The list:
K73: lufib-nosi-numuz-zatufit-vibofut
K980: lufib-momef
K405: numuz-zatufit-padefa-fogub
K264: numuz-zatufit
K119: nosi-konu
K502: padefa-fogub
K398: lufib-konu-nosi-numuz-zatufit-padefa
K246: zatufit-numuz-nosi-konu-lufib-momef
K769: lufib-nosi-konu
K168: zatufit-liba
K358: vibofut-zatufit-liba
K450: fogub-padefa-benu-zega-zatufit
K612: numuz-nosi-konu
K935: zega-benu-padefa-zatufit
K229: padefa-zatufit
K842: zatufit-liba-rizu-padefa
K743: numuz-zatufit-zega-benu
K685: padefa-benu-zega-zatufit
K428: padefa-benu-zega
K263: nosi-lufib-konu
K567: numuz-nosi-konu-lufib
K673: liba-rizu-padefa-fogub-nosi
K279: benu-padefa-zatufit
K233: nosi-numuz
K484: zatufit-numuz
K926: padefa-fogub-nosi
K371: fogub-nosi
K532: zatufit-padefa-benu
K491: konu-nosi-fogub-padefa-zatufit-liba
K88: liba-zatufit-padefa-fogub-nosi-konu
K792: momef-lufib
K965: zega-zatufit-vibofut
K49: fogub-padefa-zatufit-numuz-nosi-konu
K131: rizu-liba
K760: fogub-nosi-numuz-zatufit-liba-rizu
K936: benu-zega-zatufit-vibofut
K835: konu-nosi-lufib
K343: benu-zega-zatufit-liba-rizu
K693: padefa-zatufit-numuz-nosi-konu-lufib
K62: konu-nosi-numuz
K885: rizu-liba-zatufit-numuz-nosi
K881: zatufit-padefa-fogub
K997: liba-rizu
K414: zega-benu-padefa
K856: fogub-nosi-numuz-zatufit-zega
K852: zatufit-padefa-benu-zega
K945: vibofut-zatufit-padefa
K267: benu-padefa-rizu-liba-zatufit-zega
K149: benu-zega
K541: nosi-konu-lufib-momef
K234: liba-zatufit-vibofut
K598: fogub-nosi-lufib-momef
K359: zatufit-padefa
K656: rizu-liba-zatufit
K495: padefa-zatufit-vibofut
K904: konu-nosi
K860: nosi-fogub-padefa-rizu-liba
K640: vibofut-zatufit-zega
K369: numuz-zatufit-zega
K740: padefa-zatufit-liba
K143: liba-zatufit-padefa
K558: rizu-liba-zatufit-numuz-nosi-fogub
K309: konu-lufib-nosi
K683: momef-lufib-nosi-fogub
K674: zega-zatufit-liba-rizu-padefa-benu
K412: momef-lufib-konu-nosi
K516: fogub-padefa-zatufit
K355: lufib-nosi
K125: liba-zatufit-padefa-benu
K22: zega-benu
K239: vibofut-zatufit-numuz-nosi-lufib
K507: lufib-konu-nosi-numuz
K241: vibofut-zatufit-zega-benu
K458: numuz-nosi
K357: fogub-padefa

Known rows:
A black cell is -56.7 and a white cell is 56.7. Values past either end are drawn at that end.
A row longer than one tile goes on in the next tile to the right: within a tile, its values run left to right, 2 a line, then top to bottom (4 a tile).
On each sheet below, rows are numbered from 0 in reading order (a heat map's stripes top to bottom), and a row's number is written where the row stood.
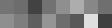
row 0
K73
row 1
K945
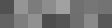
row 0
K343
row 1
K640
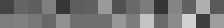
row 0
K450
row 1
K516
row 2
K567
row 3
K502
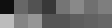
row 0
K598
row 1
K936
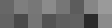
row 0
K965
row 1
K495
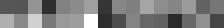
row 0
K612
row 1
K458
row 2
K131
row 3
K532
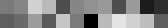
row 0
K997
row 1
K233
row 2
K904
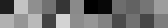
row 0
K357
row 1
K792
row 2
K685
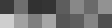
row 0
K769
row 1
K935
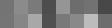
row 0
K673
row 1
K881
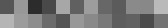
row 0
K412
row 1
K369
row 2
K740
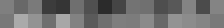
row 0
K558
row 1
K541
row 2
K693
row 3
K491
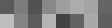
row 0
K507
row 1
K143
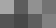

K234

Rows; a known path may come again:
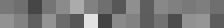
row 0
K73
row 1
K945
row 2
K860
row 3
K743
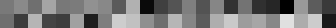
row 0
K358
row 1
K428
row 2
K355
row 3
K507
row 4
K835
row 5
K371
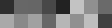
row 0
K49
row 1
K357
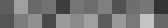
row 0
K674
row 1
K760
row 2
K567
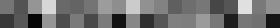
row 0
K229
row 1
K685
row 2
K149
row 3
K88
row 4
K22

